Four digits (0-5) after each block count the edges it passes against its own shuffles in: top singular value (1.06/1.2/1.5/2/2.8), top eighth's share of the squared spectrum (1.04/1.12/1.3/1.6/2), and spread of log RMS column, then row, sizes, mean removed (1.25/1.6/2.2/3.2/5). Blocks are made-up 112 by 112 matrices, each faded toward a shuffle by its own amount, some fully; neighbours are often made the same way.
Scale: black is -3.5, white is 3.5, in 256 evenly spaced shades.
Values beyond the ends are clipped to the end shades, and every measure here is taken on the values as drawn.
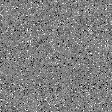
1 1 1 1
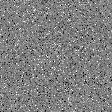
2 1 0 0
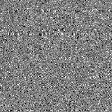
4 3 1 2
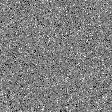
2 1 0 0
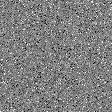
2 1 0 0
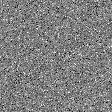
0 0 0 0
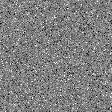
2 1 0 0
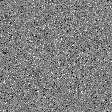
0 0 0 0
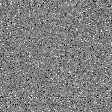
3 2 0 1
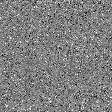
2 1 0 0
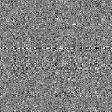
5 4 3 3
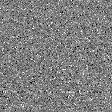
3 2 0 1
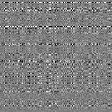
5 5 3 4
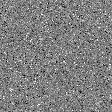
0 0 0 0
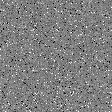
0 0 0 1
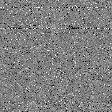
2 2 1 2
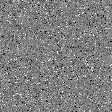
1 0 0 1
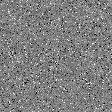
0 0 0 0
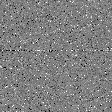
2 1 0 1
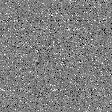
1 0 0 1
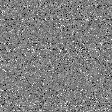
1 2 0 2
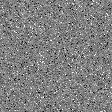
1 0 0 0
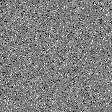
1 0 0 0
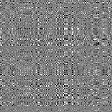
5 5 4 4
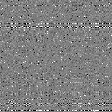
5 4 2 3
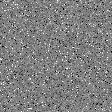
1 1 0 0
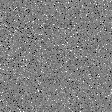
2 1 0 0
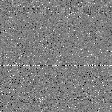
4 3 0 2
